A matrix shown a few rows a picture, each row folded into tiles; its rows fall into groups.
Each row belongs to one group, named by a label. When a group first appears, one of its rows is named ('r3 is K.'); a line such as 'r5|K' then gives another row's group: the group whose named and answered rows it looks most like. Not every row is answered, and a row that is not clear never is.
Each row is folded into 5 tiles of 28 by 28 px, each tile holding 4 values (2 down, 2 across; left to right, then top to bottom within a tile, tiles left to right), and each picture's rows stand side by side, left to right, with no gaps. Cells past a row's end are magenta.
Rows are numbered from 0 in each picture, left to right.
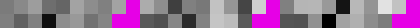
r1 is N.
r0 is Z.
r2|Z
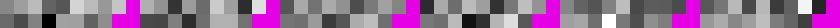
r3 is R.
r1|N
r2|R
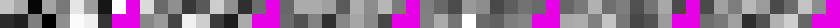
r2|Z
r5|R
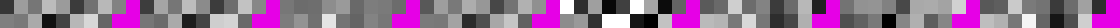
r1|R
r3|R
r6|Z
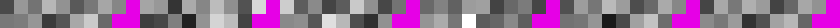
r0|R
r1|N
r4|R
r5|R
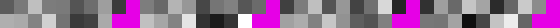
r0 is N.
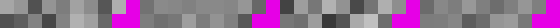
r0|N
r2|R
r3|R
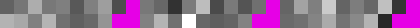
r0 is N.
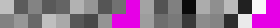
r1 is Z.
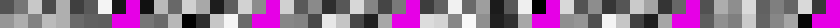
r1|R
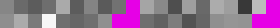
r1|N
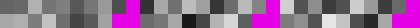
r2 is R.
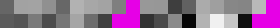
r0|Z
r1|N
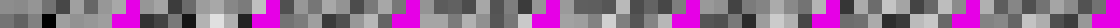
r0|Z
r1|N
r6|R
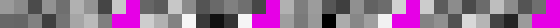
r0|N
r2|Z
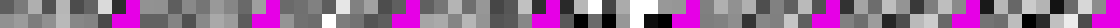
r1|N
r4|Z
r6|R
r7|R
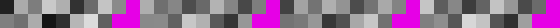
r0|R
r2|R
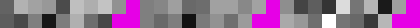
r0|Z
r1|Z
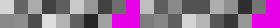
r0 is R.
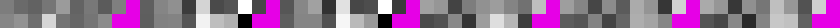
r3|N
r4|N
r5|N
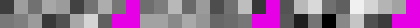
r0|R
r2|Z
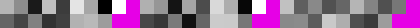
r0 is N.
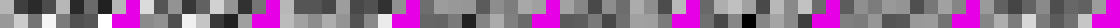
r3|Z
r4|N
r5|Z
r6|R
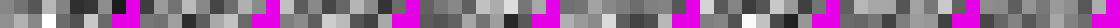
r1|R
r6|Z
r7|N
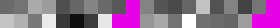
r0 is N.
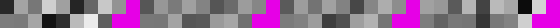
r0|R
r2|R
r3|N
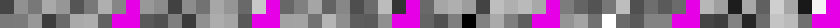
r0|R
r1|N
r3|Z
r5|N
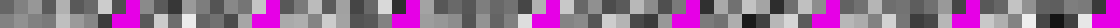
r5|R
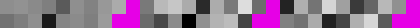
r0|Z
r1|Z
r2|R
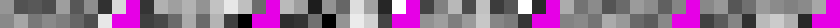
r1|Z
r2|N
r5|N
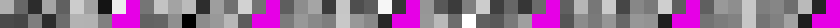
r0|N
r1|Z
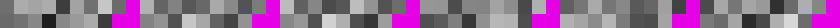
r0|Z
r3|N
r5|R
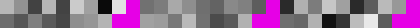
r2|R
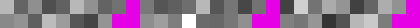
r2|R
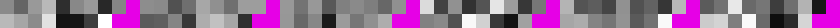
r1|N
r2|Z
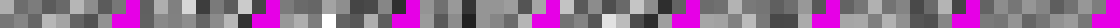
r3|Z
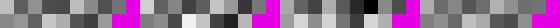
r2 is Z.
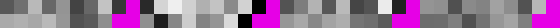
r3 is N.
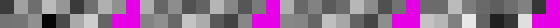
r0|R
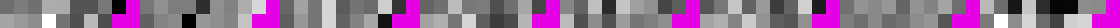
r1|Z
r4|Z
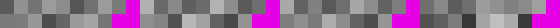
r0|R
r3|N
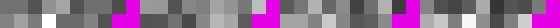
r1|N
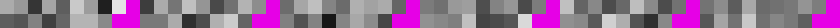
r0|N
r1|R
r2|Z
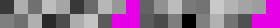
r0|R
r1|Z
